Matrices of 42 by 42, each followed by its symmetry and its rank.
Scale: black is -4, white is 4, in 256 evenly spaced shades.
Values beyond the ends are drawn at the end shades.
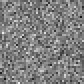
neither, full rank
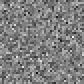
antisymmetric, full rank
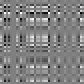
neither, rank one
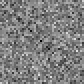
symmetric, full rank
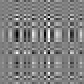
neither, rank one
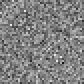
symmetric, full rank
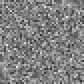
symmetric, full rank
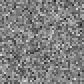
antisymmetric, full rank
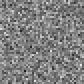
neither, full rank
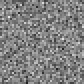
neither, full rank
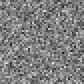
antisymmetric, full rank
